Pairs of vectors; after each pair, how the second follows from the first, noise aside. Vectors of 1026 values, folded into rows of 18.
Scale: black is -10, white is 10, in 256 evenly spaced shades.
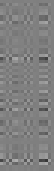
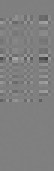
partly zeroed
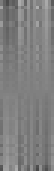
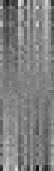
scaled up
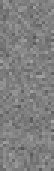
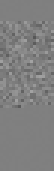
partly zeroed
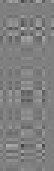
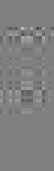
partly zeroed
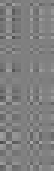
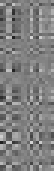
scaled up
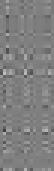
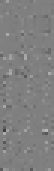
partly zeroed
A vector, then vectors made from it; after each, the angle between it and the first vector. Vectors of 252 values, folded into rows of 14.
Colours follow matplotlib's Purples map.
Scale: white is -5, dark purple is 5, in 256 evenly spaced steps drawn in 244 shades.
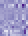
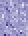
orthogonal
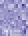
nearly parallel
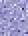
orthogonal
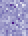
partly opposed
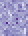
partly opposed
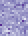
partly aligned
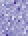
partly opposed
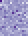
orthogonal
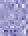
nearly opposite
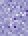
orthogonal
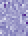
partly opposed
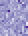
partly aligned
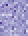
partly aligned
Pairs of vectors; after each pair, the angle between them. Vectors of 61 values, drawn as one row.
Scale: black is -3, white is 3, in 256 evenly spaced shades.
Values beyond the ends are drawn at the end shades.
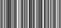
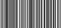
partly aligned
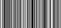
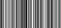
nearly opposite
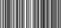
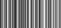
partly opposed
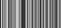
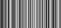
orthogonal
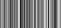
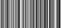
nearly opposite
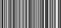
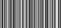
nearly parallel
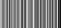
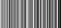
nearly parallel
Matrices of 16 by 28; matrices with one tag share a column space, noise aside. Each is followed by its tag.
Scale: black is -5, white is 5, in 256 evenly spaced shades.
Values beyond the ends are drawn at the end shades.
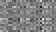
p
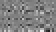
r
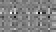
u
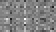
p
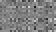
p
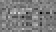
u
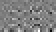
r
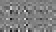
r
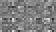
p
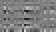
r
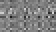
u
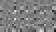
r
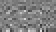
r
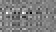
u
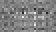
u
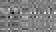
u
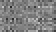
p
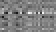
u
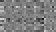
p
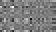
p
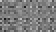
p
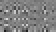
r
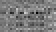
u
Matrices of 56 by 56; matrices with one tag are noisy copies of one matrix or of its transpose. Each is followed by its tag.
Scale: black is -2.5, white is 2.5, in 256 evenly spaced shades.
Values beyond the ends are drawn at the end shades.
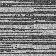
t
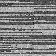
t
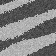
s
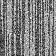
t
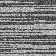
t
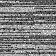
t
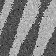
s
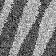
s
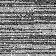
t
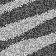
s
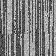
t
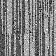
t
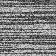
t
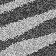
s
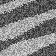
s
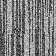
t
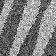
s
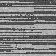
t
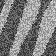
s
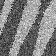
s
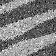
s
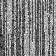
t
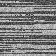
t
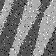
s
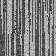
t
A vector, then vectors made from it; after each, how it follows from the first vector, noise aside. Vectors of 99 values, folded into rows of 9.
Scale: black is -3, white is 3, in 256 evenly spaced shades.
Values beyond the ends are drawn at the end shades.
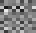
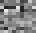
sign-scrambled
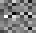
wrapped around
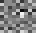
wrapped around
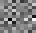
wrapped around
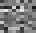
sign-scrambled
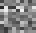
sign-scrambled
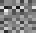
copied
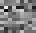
sign-scrambled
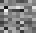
sign-scrambled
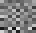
wrapped around
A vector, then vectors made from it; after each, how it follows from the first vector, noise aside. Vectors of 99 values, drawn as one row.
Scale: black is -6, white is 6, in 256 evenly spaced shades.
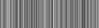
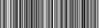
scaled up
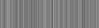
shrunk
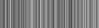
wrapped around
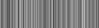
negated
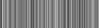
wrapped around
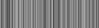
negated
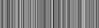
negated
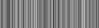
negated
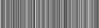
wrapped around
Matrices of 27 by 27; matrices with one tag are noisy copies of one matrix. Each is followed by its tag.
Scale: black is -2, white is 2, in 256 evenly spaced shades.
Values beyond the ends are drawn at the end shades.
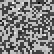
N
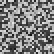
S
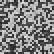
S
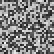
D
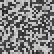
N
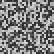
D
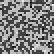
N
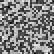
N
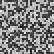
D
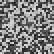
S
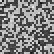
S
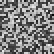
S
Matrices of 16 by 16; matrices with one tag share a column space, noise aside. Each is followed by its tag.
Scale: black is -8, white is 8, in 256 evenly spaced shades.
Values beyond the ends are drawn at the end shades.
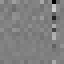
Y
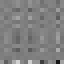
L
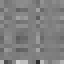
L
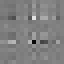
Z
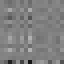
L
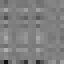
L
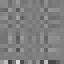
L
